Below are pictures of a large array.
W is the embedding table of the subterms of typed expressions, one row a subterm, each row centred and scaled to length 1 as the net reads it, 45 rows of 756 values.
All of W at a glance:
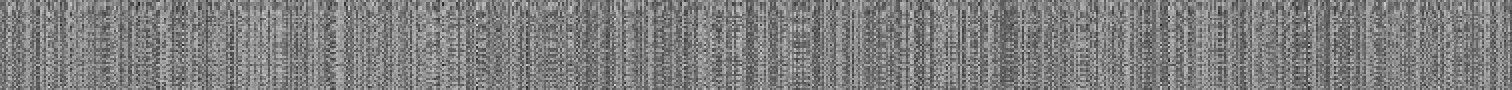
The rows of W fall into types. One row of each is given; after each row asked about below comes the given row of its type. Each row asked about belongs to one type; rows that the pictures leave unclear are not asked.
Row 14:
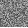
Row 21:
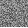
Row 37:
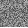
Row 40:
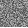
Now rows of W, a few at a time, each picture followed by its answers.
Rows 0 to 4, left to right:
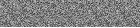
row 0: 40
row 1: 21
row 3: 21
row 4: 21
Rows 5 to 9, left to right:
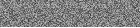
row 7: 40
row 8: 37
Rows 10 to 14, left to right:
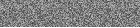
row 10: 37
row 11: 21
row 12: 40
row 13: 40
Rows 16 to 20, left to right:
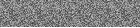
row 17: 21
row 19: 40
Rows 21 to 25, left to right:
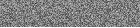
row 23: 21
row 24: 40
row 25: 40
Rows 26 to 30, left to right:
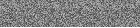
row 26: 21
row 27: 40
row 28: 14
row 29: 21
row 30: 37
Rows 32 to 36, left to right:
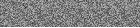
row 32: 14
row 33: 21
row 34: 40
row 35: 14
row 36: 21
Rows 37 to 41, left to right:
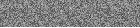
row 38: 40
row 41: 21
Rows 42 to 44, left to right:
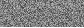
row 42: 40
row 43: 37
